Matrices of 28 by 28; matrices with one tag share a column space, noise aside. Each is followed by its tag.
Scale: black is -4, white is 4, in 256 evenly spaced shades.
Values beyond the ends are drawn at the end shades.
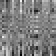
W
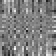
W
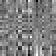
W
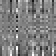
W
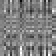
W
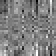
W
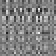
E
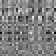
E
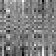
W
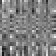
W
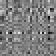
E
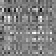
E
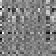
E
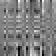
W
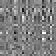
E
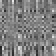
W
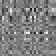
E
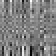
W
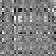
E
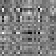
E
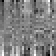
W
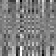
W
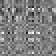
E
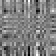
W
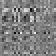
E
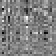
E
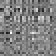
E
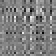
E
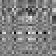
E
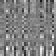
W
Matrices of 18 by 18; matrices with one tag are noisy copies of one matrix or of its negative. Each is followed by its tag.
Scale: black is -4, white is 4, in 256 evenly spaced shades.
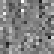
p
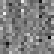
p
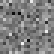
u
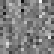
p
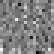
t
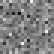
u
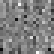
t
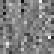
p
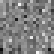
t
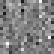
p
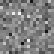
u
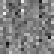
p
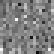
t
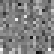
t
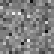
u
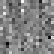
p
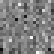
t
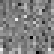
t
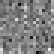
t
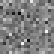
u
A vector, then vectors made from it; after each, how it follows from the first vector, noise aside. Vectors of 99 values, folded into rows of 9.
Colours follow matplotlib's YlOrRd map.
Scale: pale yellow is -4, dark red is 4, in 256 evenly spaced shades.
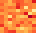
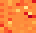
partly zeroed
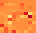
partly zeroed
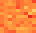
shrunk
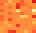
partly zeroed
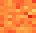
shrunk
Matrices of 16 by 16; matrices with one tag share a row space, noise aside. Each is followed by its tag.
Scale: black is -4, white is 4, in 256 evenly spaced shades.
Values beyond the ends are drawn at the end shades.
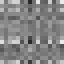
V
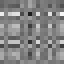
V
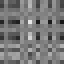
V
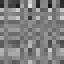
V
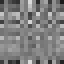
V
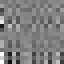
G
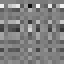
V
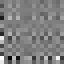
G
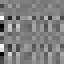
G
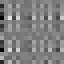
G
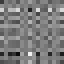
V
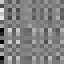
G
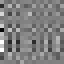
G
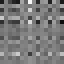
V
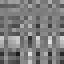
V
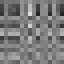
V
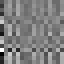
G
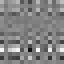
V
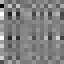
G
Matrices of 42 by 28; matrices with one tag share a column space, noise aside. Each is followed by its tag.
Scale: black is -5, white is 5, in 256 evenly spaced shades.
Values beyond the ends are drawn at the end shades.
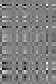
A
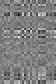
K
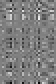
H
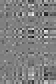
K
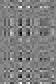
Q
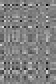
A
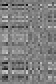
A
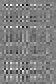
A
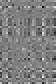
Q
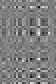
Q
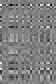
A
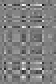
A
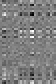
K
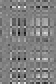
Q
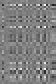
A
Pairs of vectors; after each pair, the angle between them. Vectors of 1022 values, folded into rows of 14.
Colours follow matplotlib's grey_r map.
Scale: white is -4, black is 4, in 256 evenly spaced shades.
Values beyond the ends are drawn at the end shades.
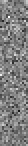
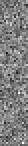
orthogonal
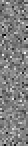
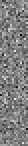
partly opposed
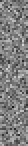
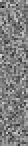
partly opposed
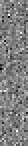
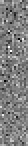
orthogonal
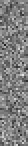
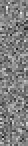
partly opposed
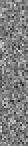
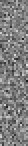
partly opposed
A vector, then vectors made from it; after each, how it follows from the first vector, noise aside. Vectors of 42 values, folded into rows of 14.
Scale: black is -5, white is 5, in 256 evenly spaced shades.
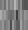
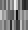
scaled up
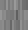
shrunk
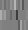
partly zeroed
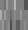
partly zeroed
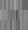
shrunk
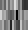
scaled up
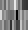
scaled up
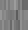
shrunk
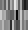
scaled up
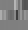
partly zeroed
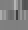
partly zeroed
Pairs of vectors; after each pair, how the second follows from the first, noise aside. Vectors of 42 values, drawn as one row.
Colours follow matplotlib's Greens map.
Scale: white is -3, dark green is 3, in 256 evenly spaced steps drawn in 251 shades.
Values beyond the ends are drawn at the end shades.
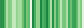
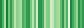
wrapped around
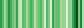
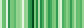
wrapped around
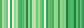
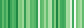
reversed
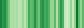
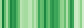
wrapped around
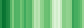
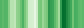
wrapped around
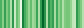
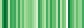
wrapped around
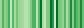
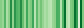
wrapped around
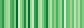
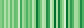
reversed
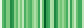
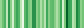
wrapped around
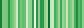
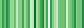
reversed
